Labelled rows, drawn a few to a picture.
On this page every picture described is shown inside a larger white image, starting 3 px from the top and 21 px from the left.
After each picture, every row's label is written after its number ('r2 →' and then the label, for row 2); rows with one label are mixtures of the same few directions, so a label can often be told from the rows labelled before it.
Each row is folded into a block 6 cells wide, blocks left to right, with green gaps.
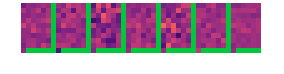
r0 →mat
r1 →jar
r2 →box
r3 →mat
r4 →mat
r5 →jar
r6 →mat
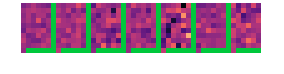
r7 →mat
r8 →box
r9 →mat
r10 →mat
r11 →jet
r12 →mat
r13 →box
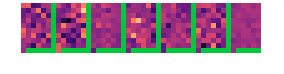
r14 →jar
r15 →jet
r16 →jar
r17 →jet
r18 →jet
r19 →jar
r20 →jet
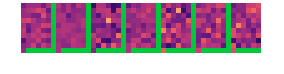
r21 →jet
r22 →box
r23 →mat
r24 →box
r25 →jar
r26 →box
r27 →jet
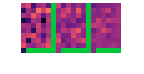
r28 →box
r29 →mat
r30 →mat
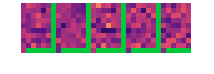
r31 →mat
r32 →jet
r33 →mat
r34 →jar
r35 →box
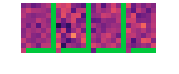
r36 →jar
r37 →mat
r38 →box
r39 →box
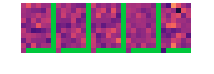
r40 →mat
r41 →mat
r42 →mat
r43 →jet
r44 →jar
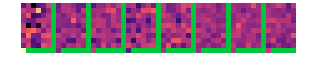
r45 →jar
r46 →mat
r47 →jet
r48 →box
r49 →mat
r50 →box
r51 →jet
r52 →box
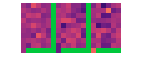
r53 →jar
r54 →jet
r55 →jar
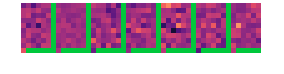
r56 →jar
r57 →mat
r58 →jet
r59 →mat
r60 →mat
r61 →jar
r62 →jet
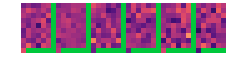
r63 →jar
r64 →jet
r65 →jet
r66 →box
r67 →jet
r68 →jar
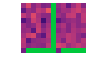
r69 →box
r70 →box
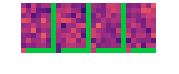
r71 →box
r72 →jet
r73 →jet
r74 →jet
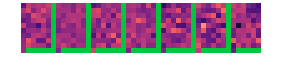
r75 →box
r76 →jar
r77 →jar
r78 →jet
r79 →mat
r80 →jet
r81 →jet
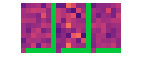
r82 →jet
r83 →jar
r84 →mat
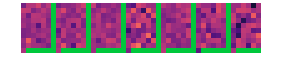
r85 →box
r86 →jar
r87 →box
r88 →jar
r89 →jet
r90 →jar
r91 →jet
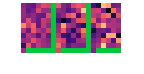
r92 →mat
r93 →jet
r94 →jar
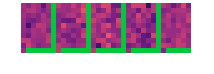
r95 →jet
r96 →jet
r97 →jar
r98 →box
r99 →box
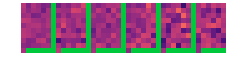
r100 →box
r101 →jet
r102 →jar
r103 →box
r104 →jet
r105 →mat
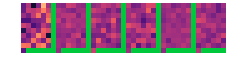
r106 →box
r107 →jar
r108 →box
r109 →mat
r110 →box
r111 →box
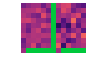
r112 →jet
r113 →mat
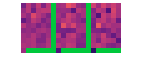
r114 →box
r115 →jar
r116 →jar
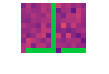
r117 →box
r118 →jar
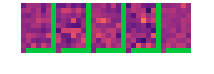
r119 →mat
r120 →mat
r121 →jet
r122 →mat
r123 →box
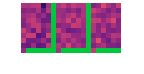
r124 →box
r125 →mat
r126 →box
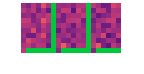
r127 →box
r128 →jar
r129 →jar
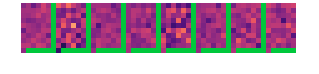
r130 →box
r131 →jar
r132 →jet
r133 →mat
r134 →mat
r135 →jet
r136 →box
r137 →mat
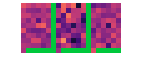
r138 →mat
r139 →box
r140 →jar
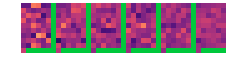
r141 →jar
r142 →jet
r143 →mat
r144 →box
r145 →mat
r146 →jet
